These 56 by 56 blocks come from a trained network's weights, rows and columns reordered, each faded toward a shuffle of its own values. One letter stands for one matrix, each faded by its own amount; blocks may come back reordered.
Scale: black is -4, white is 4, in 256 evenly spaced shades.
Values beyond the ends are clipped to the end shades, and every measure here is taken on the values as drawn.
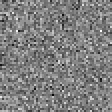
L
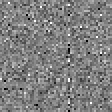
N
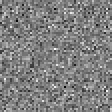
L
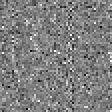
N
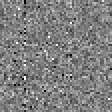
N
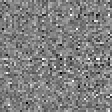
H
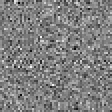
L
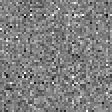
H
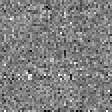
H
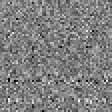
H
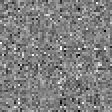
H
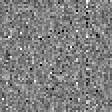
N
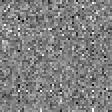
H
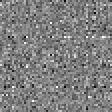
H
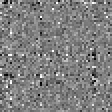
H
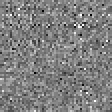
H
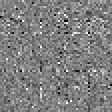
H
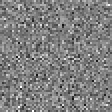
L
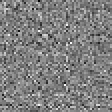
L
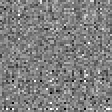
H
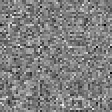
L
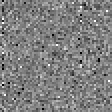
N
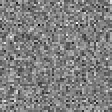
L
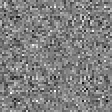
L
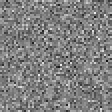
L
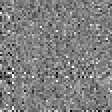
H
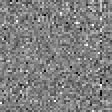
N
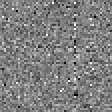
N
